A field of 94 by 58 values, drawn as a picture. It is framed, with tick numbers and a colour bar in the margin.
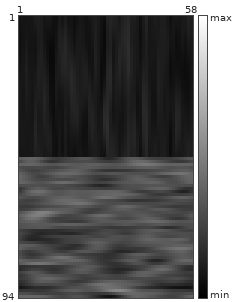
The table splits into 2 rows of 1 panel. Panel 1,1: very low, streaked downward, faint in contrast. Panel 2,1: low, streaked across.
